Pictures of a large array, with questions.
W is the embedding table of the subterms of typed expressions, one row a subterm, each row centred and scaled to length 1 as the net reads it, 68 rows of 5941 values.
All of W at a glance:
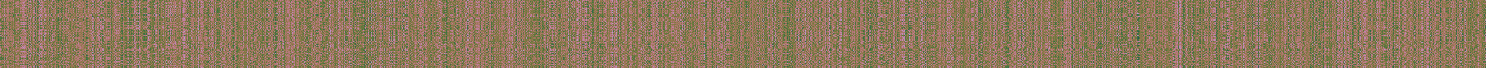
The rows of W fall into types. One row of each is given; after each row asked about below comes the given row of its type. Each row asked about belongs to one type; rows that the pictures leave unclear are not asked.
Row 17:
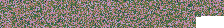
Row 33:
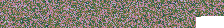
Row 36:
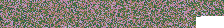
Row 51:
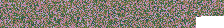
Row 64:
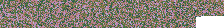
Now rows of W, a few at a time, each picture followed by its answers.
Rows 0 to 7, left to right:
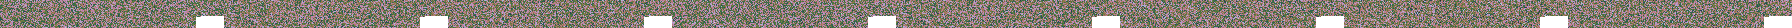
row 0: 36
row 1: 17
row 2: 51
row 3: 51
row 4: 17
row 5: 33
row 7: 17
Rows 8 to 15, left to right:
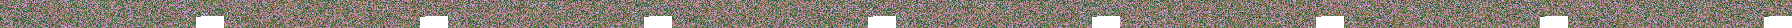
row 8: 36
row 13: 51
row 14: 33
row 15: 33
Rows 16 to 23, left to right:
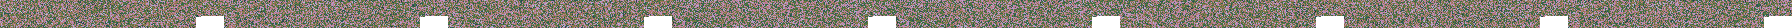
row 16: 51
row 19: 36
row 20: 36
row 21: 64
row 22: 51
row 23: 17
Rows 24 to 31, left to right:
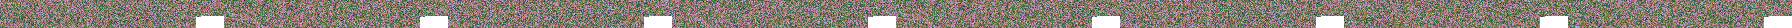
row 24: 51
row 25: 64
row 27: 17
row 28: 64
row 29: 51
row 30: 33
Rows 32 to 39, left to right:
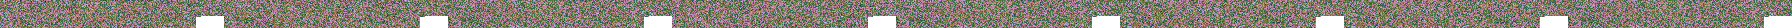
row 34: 36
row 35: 17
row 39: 36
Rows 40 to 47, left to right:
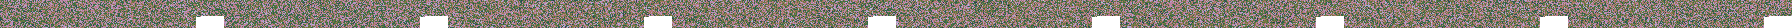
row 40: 36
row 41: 51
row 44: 33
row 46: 33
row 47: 51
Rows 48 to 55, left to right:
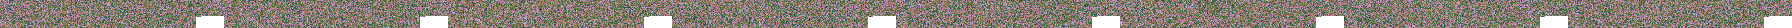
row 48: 17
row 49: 17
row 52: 17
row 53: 33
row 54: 36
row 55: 17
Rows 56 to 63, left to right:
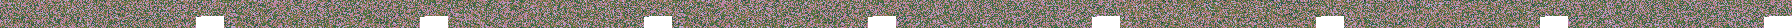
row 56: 51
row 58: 64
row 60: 51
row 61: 33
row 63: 51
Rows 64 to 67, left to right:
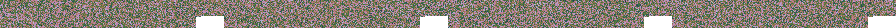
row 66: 17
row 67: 17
